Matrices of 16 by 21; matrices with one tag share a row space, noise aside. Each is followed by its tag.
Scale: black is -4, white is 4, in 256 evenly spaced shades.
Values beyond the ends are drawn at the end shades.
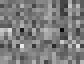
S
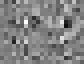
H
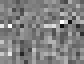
S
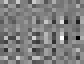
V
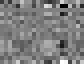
S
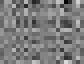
H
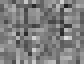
H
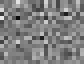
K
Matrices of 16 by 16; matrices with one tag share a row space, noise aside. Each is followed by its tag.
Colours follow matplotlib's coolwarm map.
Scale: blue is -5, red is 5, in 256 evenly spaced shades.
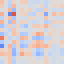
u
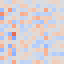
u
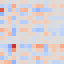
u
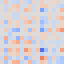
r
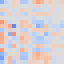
u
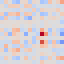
r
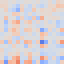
r
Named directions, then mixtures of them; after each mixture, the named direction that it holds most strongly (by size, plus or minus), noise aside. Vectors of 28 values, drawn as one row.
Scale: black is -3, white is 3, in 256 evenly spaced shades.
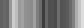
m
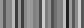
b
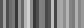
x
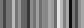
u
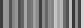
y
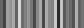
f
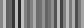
f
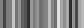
u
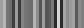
f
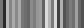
f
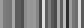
b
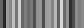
f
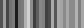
x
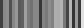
y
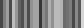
y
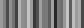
y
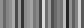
b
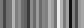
u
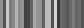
x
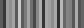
f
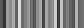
f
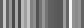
u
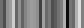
b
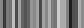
u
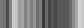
m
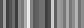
x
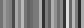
b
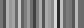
f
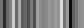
u
